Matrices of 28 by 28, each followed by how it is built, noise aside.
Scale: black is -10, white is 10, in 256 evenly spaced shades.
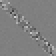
banded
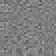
low rank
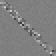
banded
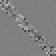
banded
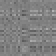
low rank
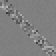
banded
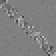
banded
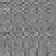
low rank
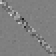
banded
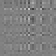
low rank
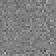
low rank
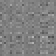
low rank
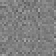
low rank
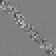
banded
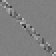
banded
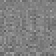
low rank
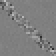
banded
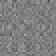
low rank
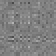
low rank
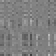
low rank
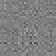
low rank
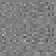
low rank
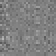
low rank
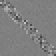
banded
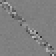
banded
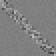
banded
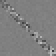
banded
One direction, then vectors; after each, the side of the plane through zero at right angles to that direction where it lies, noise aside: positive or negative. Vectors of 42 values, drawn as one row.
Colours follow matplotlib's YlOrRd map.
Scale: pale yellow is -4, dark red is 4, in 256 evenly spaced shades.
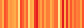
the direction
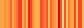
negative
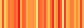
negative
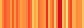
negative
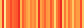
negative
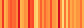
negative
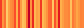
negative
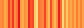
negative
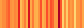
negative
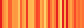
positive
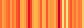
negative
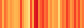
positive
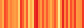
positive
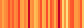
negative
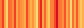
negative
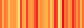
positive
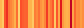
positive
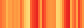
positive
